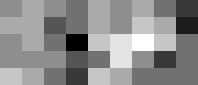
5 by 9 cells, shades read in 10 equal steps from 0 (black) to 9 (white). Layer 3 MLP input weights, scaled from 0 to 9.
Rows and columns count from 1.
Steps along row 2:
same down up up down up down down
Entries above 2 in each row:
8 8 8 8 8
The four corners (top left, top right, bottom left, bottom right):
5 2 7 4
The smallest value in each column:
5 5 3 0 4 5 4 2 1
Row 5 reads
7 6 4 2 7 6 4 4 4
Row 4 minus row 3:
0 -1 1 3 -3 0 -4 -5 0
